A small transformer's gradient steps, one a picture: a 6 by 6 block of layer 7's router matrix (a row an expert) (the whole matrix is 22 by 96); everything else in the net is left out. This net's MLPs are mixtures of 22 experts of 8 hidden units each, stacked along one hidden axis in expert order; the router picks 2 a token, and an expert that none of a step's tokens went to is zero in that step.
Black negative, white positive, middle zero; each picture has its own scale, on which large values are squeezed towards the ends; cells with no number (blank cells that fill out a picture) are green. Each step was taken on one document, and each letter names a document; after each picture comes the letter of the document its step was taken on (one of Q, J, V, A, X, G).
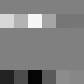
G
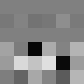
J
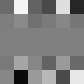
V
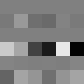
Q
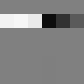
G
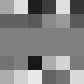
V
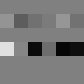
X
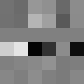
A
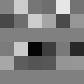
A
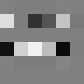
X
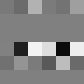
J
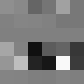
A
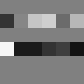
Q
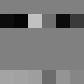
G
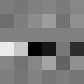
A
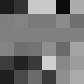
V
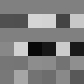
A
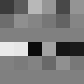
X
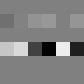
Q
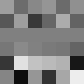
V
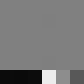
G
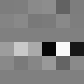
J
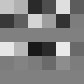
A
